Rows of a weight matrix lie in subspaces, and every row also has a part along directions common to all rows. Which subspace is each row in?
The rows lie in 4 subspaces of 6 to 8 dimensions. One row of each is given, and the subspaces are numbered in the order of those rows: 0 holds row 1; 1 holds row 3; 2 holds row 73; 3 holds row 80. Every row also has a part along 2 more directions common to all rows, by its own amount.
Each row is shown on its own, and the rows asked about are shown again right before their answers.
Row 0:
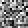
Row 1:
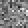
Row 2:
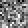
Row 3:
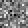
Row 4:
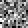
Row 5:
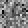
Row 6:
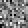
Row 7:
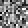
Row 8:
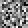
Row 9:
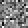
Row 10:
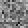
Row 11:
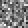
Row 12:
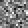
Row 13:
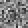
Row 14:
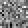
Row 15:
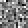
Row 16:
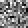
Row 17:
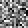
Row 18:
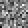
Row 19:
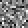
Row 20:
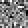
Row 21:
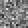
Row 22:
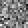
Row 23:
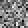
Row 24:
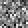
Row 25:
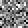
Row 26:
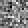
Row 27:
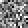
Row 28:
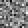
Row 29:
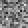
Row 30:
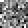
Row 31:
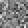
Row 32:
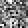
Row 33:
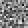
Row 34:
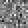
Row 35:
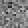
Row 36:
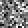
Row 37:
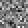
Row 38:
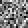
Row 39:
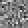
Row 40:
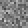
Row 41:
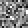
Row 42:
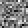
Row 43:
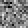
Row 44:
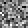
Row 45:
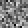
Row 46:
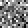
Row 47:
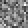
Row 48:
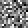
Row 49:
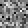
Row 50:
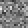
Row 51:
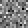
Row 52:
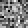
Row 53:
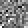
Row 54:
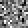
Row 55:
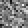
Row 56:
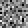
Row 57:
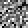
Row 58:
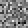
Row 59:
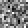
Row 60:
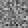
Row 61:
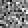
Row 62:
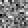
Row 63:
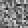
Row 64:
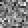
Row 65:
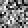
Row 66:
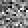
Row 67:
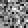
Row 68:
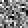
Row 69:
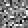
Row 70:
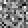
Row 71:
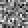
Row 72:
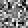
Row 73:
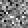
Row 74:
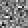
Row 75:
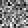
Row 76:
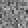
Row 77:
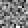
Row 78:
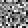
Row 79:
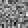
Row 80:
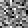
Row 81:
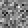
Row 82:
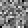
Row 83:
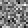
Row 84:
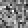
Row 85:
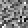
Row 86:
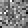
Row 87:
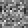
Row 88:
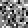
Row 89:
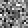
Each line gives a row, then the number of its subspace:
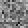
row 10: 0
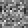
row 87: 0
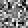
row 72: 0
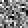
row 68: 2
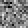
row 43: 0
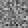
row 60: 2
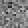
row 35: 0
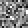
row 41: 3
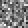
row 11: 1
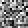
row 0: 3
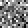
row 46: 2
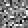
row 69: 3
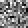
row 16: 0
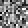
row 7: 3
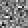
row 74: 3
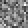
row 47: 1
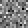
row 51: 0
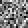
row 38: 3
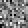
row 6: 1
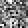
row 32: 2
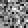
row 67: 0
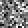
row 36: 1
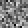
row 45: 2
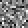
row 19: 3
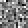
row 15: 1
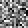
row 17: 0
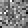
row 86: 3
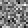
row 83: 2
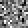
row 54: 3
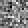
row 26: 0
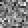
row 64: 1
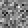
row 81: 1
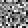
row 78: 0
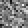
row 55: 1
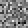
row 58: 0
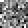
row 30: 0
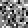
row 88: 2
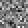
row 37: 3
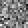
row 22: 0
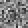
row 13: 1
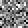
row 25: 2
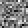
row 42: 3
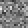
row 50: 0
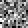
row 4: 1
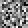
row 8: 1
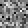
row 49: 0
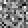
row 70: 1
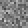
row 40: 2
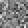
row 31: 0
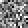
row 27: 3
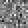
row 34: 1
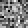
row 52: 0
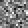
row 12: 3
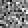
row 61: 3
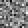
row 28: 1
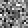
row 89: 2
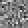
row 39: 3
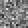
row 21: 2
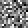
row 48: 0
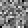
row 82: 3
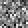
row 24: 1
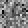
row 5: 1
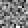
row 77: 3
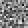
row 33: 3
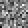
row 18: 1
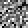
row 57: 3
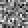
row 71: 1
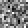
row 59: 0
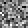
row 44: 2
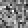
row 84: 2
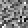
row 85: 3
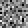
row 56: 3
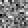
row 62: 2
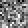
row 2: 2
